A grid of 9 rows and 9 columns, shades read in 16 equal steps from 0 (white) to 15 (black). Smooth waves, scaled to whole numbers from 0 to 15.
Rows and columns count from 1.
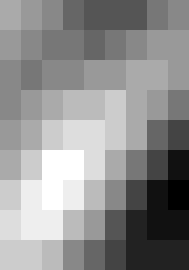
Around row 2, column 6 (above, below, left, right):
10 6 9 7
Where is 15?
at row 7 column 9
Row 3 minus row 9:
4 5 3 0 -3 -5 -8 -8 -7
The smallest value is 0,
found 3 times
